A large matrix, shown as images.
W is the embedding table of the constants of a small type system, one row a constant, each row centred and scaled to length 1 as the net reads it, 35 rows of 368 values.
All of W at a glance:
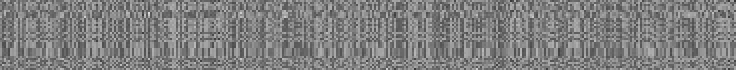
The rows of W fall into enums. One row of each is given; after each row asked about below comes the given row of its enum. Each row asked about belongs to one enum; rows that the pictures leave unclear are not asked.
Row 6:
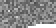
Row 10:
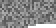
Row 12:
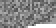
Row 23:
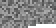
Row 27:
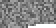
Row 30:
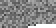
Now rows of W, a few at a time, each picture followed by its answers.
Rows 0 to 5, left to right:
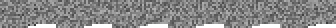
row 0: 30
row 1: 23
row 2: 12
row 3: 10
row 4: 10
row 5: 30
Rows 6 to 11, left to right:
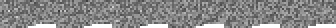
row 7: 6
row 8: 6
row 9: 12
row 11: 23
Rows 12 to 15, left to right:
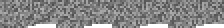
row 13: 23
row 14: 10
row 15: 10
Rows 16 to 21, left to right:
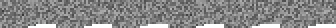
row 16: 30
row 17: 23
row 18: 10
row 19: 30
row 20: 12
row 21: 23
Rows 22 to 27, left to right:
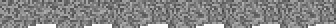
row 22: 23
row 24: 27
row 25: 27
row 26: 27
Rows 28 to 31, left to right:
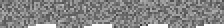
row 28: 10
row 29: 6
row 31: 23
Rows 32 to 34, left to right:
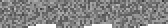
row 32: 30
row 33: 10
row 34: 6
